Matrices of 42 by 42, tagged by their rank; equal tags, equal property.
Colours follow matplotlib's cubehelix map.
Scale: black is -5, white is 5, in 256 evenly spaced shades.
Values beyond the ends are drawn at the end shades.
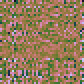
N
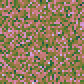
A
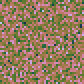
A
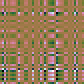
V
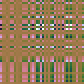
V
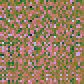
N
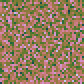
A
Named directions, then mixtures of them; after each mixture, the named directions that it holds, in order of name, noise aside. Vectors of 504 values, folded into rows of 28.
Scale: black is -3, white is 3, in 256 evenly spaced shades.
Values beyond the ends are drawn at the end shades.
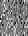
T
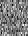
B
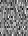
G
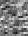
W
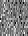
T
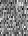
G, W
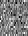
T, W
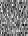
B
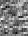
W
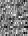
T, W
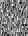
B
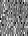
T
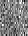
B, T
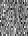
G, T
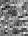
W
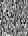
B, T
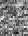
G, W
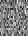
G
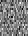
B, G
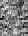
T, W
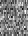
G, W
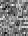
B, W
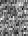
G, W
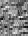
W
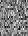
G, W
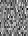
G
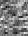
W
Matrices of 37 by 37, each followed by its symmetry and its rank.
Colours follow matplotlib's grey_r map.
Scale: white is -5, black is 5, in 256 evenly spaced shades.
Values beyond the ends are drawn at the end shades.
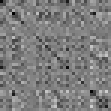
symmetric, rank five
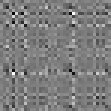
symmetric, rank three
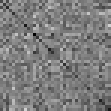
symmetric, rank five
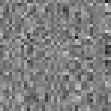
neither, rank five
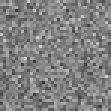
neither, full rank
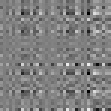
neither, rank two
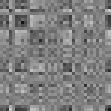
symmetric, rank three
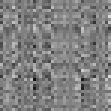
neither, rank three
